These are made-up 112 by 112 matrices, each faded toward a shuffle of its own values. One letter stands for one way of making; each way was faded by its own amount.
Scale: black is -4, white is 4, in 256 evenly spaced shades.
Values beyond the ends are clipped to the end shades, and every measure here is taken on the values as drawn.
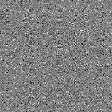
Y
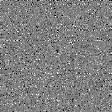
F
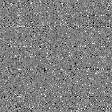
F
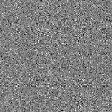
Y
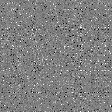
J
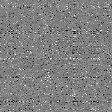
J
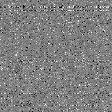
F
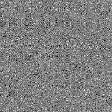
Y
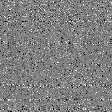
F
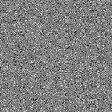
Y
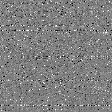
F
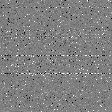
J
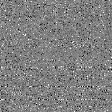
F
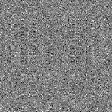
Y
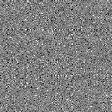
Y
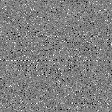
F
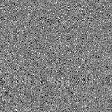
Y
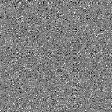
Y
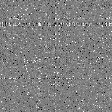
J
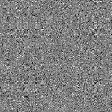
Y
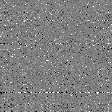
J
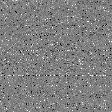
J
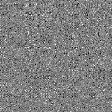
Y
